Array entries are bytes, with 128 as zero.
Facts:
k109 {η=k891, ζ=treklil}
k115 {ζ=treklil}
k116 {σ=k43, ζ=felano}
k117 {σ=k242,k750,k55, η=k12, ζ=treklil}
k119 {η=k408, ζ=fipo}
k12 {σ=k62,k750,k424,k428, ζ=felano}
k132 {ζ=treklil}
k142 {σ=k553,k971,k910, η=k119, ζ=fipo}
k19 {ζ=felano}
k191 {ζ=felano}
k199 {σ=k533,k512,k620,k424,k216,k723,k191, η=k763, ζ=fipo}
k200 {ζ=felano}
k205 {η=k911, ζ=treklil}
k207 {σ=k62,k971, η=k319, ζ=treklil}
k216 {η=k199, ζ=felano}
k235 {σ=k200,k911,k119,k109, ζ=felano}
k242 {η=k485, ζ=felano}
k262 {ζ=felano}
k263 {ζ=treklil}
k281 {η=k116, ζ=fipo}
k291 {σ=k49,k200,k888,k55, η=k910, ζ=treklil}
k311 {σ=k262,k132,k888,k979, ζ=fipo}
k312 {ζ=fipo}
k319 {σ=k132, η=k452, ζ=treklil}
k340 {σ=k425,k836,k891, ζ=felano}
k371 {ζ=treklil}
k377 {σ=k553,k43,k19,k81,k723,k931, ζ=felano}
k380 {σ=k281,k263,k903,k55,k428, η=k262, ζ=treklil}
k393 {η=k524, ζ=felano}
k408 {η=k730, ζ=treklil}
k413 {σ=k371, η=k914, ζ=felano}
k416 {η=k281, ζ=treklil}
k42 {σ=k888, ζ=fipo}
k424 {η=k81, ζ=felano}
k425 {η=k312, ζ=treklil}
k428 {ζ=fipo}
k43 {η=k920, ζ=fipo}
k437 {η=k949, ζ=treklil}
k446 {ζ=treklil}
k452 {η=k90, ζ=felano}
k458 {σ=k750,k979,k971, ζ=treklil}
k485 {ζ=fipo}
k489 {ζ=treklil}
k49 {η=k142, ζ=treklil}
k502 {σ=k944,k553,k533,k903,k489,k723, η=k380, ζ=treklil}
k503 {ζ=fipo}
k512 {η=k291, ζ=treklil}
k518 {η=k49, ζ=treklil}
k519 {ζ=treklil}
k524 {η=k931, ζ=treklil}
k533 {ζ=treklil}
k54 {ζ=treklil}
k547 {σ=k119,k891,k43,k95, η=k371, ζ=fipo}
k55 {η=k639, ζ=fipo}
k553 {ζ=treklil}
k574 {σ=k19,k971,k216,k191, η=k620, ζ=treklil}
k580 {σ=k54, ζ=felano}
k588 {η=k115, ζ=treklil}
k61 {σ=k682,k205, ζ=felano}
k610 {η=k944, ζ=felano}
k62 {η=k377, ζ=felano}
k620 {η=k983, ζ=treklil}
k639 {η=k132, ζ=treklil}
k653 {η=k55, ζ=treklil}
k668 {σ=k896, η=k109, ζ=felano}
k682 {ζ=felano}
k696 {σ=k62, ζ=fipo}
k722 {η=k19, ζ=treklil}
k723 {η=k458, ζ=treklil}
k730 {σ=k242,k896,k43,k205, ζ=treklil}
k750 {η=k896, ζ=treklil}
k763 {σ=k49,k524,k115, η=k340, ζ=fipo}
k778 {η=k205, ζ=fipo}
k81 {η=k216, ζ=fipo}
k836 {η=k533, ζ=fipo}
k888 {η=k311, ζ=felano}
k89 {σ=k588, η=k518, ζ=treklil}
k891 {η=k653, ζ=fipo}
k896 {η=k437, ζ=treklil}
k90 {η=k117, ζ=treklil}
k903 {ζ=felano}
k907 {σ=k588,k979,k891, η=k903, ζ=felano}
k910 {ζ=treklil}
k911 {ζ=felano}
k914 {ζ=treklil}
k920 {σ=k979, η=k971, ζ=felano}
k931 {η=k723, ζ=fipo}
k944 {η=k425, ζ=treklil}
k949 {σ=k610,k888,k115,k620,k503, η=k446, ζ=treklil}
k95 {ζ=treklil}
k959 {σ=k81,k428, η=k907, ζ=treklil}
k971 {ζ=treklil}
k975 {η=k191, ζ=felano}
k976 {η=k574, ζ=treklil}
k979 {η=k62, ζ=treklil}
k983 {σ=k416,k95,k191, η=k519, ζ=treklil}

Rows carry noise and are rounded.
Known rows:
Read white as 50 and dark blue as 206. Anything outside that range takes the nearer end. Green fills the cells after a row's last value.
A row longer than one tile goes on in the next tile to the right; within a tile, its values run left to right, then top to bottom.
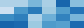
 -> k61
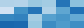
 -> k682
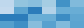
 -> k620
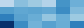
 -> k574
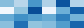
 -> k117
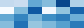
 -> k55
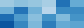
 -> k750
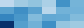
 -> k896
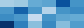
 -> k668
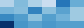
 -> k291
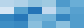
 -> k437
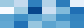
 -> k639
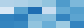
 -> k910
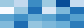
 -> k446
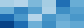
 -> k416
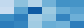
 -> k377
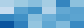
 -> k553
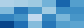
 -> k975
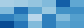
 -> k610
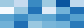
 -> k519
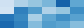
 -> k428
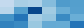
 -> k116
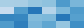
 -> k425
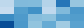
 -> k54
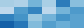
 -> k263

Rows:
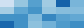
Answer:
k42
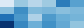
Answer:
k81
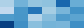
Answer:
k580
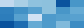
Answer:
k547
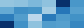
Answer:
k413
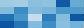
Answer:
k979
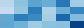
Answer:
k142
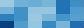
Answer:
k207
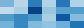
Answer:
k983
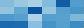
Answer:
k235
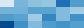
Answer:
k311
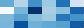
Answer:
k340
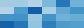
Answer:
k200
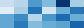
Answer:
k763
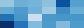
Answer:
k502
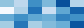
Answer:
k458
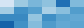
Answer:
k503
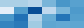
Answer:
k903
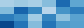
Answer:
k242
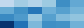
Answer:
k191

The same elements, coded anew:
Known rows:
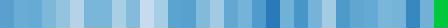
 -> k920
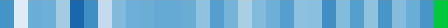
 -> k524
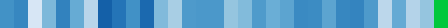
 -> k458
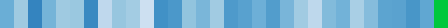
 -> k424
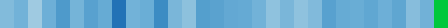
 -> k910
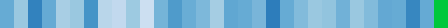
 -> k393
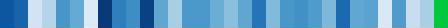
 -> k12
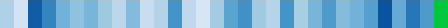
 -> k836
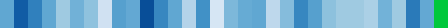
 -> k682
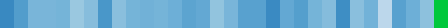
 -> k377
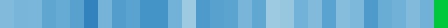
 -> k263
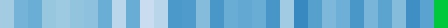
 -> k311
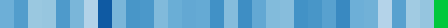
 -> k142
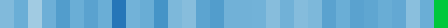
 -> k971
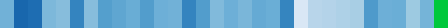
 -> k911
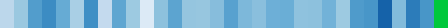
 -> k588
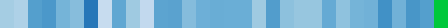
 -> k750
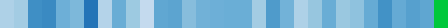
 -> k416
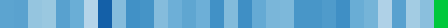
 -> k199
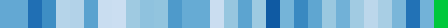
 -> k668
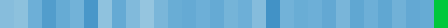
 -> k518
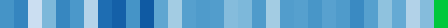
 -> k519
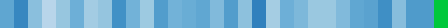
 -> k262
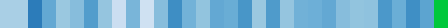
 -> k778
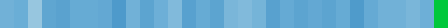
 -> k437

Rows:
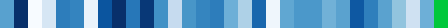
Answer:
k132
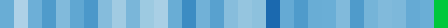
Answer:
k291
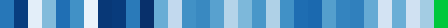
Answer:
k730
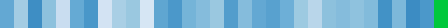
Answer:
k888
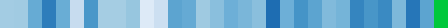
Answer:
k89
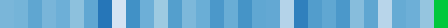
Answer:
k696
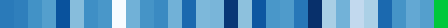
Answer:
k580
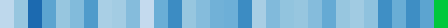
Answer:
k43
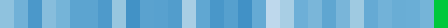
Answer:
k428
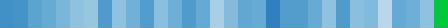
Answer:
k116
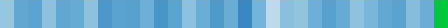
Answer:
k931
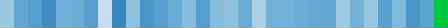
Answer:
k896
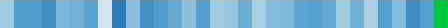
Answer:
k205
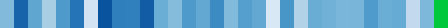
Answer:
k119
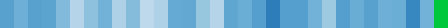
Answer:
k907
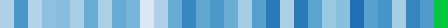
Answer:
k319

